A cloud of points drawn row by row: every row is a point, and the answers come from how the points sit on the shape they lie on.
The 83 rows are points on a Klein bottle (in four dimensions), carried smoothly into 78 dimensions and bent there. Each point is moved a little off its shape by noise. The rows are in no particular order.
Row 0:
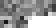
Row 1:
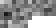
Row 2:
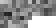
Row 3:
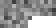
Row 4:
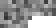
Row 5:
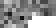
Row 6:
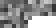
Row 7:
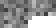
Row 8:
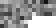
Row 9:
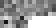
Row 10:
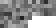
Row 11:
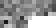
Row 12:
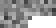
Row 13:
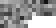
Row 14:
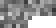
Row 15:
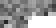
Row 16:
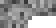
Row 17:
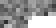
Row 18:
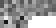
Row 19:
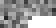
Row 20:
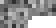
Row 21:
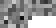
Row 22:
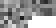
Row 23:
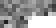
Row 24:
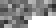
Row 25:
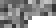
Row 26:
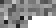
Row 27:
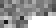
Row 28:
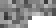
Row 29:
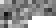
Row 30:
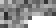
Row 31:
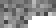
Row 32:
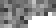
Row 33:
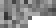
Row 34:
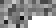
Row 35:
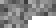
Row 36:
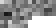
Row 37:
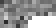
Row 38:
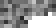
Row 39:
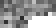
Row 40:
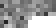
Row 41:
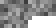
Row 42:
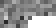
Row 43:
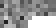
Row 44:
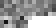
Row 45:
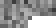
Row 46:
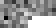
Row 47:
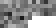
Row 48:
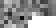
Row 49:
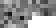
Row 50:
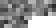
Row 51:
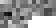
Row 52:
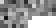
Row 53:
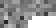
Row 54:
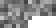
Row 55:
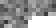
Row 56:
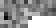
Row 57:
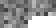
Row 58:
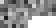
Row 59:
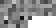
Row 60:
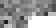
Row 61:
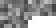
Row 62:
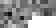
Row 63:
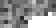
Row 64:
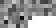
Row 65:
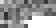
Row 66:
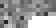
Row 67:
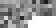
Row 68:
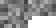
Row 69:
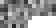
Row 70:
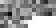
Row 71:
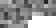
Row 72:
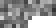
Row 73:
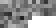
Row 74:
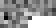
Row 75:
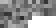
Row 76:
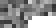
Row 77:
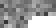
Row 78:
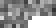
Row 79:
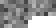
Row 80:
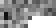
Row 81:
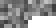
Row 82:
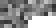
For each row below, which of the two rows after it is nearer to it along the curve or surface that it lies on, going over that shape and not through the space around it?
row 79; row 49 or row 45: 45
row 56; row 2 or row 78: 2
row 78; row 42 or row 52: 52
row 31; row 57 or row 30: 57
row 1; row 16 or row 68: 16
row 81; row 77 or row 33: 77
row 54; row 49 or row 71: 71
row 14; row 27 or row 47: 27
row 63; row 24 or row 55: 24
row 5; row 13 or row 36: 36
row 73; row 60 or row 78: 60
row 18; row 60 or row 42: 60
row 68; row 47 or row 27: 27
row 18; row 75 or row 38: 38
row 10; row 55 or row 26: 26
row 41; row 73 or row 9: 9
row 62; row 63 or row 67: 67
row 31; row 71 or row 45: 45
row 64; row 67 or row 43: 67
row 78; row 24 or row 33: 24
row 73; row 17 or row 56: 56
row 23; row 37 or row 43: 43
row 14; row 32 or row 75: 32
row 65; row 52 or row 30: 30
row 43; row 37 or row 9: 9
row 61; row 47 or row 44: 44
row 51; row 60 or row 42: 42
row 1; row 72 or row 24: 72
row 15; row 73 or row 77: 77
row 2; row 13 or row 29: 29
